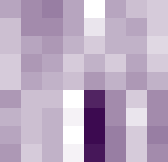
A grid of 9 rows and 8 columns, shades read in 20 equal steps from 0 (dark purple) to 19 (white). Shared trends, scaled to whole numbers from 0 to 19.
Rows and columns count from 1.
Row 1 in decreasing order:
19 15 14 12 12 12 10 9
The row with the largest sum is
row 4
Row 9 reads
11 15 13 18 1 9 15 10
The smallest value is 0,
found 2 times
